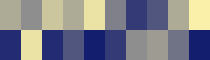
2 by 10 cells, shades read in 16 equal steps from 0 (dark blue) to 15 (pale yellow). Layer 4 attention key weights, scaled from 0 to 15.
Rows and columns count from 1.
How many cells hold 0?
2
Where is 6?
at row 2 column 9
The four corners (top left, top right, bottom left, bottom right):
10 15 1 0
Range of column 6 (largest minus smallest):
5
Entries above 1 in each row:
10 6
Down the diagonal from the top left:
10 14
